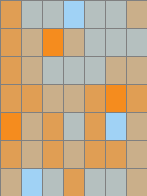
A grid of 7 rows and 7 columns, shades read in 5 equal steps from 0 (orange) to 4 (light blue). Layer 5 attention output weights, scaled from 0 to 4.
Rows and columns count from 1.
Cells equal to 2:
15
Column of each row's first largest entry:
4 5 3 3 6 2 2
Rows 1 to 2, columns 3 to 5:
3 4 3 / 0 2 3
